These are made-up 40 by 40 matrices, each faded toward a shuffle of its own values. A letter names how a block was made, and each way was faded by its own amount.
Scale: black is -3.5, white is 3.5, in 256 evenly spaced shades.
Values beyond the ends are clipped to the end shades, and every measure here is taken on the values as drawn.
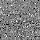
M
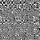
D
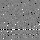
D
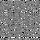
D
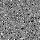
M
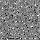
M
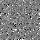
M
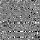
D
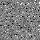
M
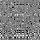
D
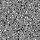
M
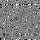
D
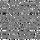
D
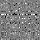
D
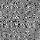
D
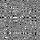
D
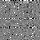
D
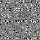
D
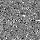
M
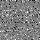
M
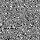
M
